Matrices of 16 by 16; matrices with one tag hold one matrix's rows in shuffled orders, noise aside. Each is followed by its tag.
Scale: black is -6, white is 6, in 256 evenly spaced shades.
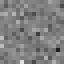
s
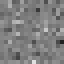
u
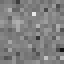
u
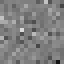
s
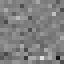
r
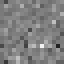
r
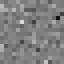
s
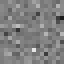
u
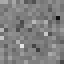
s
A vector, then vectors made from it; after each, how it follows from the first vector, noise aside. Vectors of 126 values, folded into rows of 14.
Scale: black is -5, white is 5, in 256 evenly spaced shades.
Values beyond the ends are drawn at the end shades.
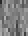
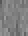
shrunk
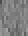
shrunk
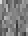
sign-scrambled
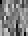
scaled up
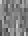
negated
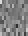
sign-scrambled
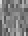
negated
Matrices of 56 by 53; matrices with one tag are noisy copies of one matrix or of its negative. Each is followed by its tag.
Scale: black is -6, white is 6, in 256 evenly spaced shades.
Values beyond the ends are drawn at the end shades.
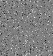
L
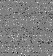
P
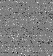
P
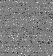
P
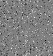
L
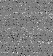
P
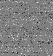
P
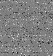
P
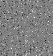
L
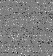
P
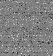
P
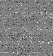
P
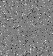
L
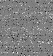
P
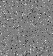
L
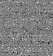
P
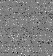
P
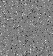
L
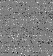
P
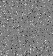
L
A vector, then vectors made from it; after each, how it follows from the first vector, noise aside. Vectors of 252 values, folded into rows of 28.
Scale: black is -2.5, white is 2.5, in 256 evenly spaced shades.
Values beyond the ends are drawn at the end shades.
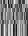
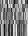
negated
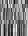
negated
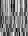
reversed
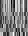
reversed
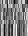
negated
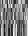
negated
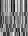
reversed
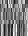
negated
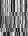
reversed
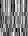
reversed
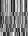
reversed
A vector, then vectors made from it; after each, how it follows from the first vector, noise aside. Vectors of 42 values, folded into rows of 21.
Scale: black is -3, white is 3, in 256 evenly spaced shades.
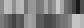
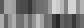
wrapped around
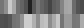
wrapped around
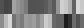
wrapped around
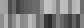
wrapped around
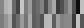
sign-scrambled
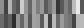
sign-scrambled
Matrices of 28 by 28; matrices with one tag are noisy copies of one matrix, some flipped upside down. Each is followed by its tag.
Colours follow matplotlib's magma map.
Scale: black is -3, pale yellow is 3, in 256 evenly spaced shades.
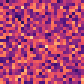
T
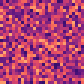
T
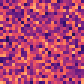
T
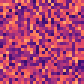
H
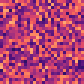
H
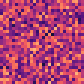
H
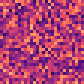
H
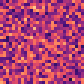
T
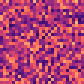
H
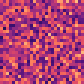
H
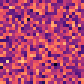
T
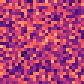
T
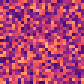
T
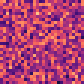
T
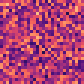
H
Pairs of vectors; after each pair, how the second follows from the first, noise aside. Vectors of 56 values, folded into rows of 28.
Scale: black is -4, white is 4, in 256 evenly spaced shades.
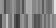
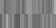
shrunk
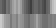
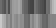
copied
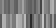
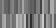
copied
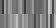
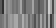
copied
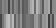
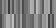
copied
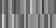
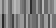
negated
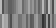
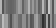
copied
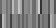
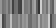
negated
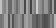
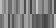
copied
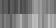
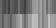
copied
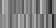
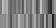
copied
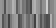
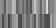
copied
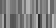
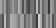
negated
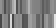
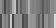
copied
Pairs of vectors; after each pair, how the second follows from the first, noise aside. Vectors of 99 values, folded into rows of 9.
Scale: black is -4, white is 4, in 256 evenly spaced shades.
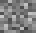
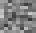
sign-scrambled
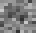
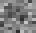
copied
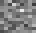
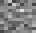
copied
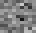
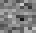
copied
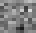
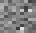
sign-scrambled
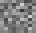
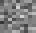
shuffled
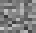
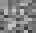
sign-scrambled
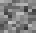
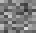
sign-scrambled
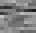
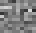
sign-scrambled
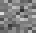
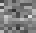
shuffled
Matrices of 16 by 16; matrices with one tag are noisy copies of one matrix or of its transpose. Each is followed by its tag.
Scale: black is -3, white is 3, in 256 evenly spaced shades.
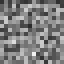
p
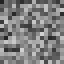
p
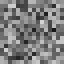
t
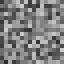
p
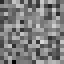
p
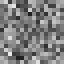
t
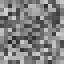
t
